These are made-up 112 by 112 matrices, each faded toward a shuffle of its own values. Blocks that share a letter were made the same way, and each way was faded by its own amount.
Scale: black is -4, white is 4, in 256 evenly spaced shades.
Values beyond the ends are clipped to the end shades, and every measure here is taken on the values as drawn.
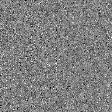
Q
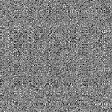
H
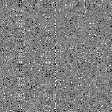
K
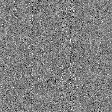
Q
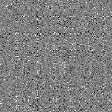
K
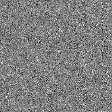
Q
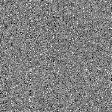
Q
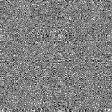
H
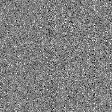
Q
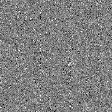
Q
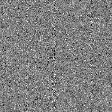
Q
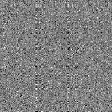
H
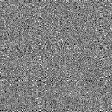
H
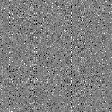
K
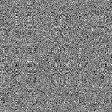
H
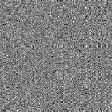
H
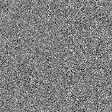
Q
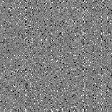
K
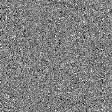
Q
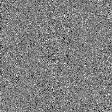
Q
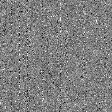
Q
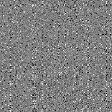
K
